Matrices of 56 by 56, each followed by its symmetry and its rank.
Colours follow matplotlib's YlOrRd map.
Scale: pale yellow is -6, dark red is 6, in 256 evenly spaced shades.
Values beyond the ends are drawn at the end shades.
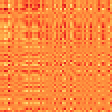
antisymmetric, rank two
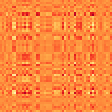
antisymmetric, rank two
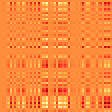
neither, rank one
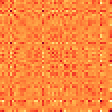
symmetric, rank three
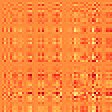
antisymmetric, rank two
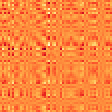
antisymmetric, rank two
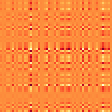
neither, rank one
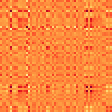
symmetric, rank three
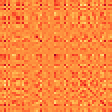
symmetric, rank three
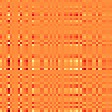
neither, rank one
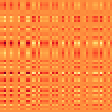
neither, rank one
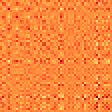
symmetric, rank three
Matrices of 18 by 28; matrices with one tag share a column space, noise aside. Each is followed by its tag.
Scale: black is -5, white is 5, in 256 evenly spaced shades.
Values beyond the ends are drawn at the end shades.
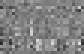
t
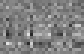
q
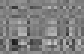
t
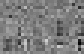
t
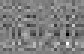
q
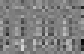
t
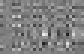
q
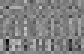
t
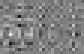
q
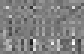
t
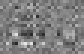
q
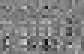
t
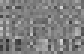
t
